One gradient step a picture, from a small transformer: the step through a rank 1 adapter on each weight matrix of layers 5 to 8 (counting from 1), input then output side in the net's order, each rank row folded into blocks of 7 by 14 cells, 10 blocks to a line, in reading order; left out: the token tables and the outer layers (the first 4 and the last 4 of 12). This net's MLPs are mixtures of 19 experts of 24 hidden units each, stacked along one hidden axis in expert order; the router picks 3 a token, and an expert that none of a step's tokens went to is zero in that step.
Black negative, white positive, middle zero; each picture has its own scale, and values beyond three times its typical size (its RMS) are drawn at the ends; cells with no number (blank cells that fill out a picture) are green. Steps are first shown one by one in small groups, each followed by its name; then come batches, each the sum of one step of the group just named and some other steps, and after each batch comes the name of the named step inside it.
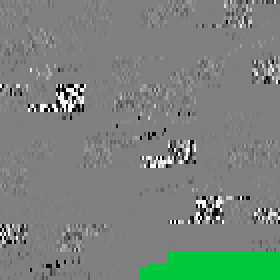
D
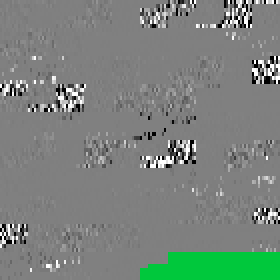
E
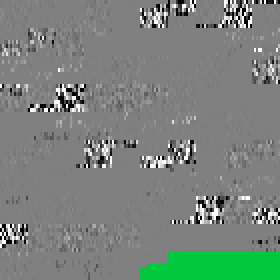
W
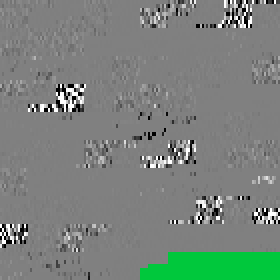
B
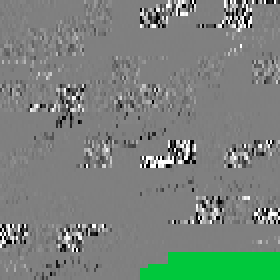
D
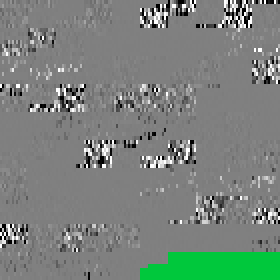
W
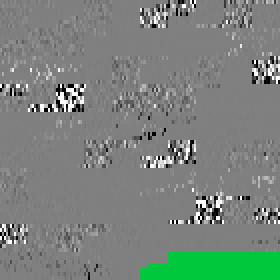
E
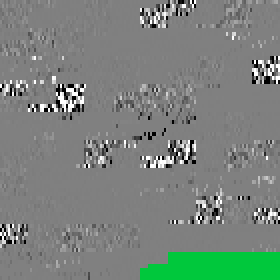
E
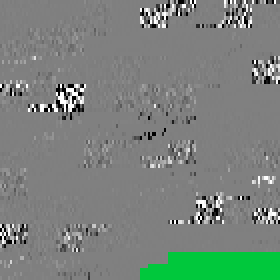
B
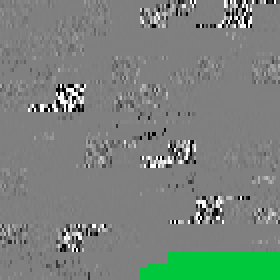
B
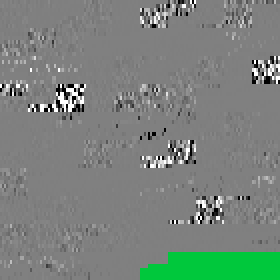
D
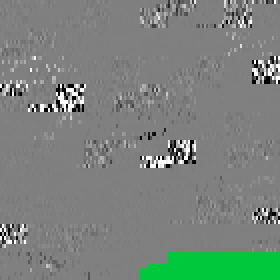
E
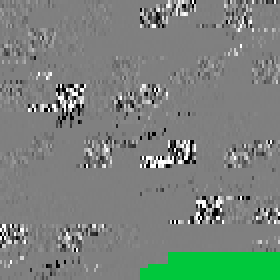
D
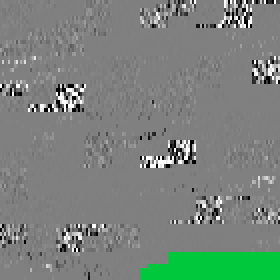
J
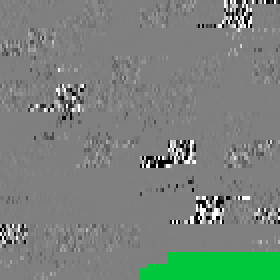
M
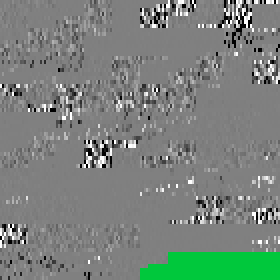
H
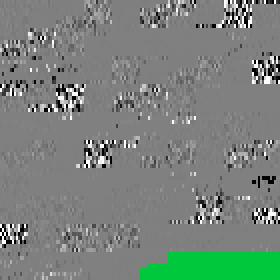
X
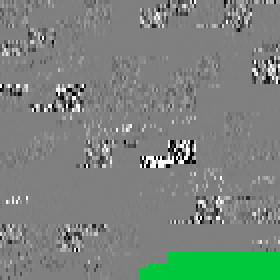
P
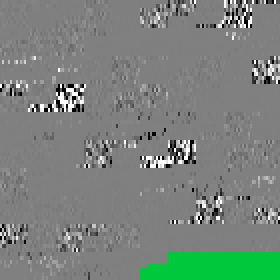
J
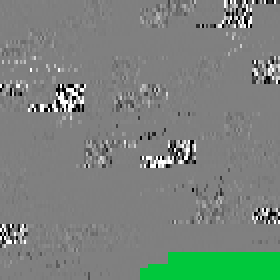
J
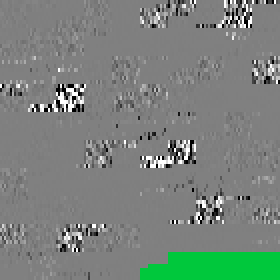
J
